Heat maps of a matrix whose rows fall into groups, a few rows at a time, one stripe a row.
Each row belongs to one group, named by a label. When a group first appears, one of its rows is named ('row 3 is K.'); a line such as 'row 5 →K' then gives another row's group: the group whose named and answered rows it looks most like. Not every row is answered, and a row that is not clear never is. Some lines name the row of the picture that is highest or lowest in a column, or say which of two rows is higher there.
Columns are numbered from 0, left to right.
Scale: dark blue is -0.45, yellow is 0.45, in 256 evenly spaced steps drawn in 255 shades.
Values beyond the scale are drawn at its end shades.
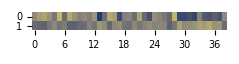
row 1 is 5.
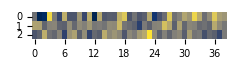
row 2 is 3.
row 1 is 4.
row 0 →5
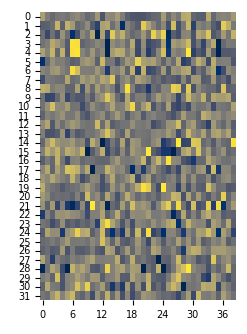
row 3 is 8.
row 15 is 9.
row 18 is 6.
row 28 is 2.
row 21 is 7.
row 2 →3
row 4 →8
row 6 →8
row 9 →5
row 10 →6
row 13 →5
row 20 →4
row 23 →5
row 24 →9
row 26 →5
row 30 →9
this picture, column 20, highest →19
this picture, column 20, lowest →28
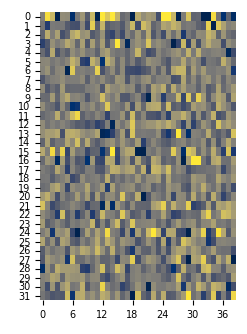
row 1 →7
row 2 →9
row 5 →6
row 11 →8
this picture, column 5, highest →31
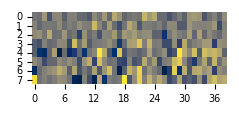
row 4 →5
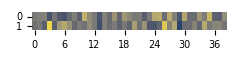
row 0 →7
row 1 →8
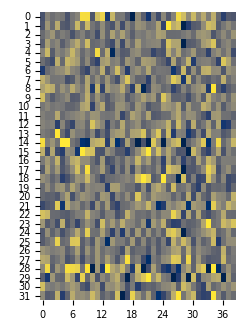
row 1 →9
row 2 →3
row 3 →9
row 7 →4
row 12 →7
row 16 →9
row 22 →4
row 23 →3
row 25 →8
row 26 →4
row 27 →4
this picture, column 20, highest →18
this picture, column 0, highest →14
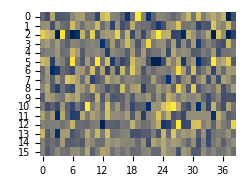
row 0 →2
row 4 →8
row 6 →7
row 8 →7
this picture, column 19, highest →0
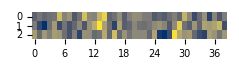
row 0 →6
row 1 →5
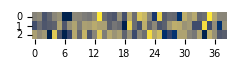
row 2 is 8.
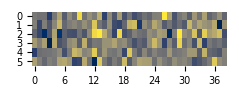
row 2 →5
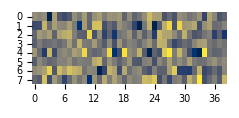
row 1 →2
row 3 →9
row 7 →3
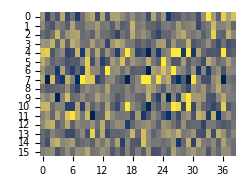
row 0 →3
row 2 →8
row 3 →8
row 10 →4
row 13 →7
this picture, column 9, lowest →13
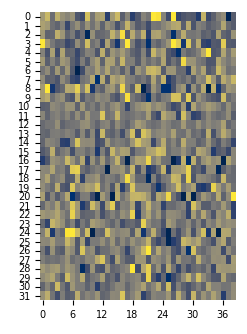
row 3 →4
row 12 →2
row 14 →2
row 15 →3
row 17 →8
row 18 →4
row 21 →6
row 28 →6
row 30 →9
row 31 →7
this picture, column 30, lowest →20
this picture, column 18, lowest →0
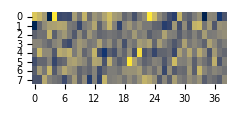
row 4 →9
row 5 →2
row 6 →9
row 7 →3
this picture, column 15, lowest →4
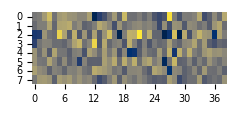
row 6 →5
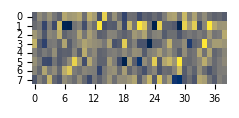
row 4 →7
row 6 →8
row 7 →9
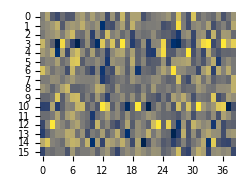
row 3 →3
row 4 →8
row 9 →8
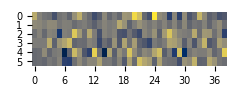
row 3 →8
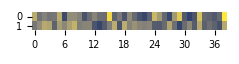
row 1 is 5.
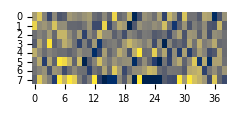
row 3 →9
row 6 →3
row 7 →9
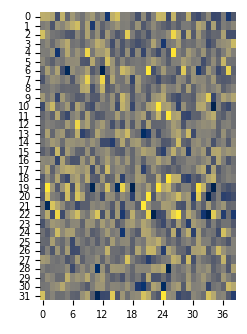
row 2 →4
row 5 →6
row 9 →3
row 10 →3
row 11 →9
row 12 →9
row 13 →4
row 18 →9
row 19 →3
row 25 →3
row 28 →3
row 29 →9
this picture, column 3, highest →22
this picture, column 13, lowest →0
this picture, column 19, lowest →30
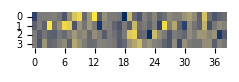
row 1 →8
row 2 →2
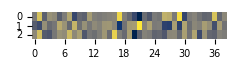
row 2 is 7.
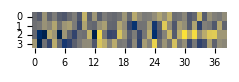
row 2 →5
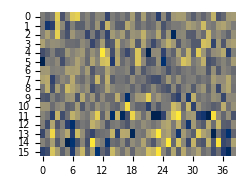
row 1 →5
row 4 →2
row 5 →2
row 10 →4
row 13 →3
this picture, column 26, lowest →2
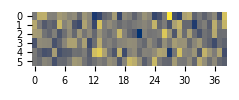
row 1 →6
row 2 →4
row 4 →5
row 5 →2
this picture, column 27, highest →0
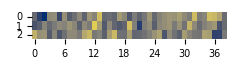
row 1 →2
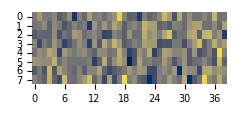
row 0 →4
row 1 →3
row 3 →3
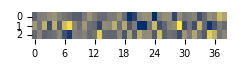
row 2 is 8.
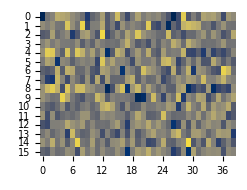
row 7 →5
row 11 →2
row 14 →8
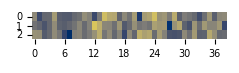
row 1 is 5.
